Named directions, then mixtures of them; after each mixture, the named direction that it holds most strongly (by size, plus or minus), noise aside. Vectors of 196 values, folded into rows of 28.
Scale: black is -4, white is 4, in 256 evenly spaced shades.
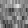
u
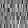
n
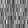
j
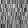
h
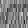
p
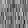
j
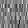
n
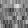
u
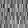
n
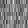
j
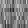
j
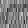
p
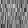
h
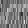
p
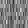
j
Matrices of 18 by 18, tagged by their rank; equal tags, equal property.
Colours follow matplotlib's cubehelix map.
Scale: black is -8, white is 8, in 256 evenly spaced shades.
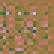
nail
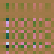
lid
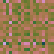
nail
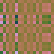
lid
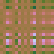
lid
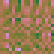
nail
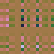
lid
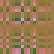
lid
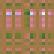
lid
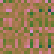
nail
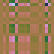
lid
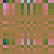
lid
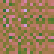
nail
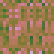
nail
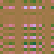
lid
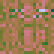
nail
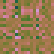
nail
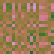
nail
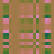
lid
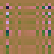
lid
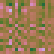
nail
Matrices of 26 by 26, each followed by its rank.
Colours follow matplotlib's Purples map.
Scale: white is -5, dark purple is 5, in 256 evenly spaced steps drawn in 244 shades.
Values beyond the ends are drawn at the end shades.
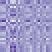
two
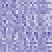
five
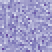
full rank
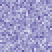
full rank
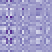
two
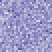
full rank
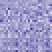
five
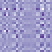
two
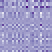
two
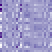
two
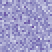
full rank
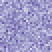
full rank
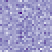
five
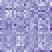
five
